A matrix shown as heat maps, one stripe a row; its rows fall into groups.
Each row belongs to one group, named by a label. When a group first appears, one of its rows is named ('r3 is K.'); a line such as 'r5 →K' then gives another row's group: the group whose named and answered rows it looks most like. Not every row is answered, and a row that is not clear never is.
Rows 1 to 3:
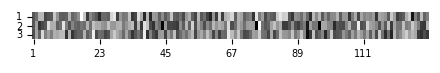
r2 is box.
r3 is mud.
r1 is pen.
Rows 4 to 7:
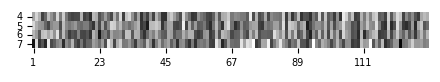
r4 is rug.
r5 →rug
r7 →box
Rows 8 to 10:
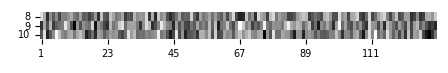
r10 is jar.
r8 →rug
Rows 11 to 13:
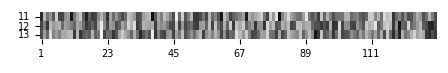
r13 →mud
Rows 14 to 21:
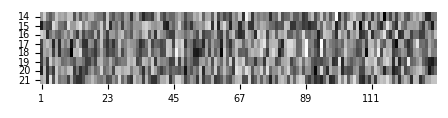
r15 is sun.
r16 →rug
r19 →jar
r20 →box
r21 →rug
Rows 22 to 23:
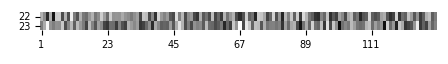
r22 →rug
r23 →pen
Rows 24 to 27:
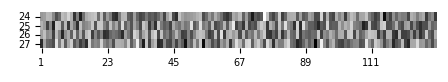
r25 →rug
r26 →sun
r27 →box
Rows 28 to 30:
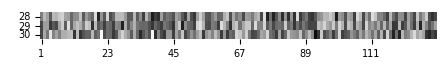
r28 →sun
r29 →sun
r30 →mud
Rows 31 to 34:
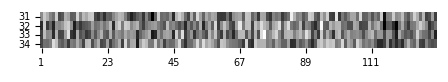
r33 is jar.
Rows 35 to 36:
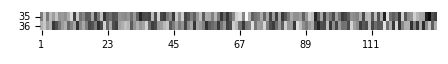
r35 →mud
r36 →rug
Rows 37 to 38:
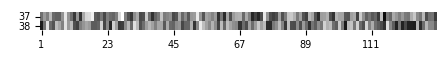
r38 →sun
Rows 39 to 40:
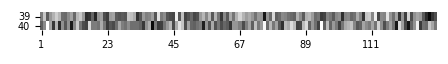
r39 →jar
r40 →pen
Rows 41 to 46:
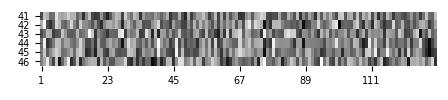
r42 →box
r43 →pen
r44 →jar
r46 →mud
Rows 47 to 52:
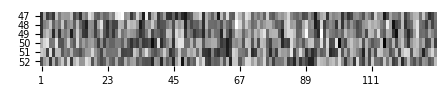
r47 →box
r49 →pen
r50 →mud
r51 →rug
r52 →sun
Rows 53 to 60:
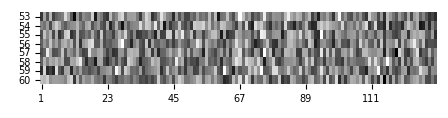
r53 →jar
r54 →sun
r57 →pen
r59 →box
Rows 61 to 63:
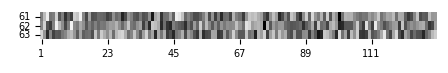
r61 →pen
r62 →box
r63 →rug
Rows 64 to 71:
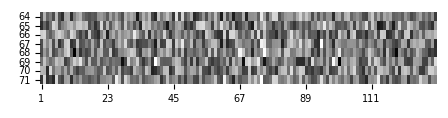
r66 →rug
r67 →mud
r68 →jar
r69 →pen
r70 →rug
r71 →box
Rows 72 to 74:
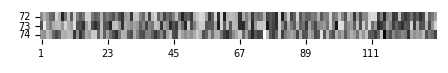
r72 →sun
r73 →sun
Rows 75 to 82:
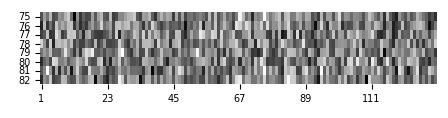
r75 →jar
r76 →box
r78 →rug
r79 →mud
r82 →pen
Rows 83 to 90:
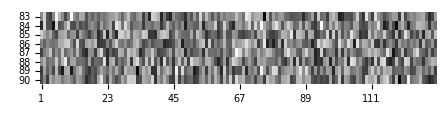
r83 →box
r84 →box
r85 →rug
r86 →sun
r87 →pen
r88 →rug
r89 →jar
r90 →jar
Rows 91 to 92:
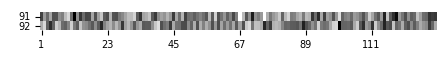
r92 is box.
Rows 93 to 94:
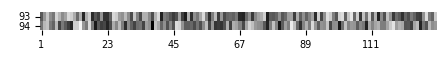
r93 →sun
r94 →pen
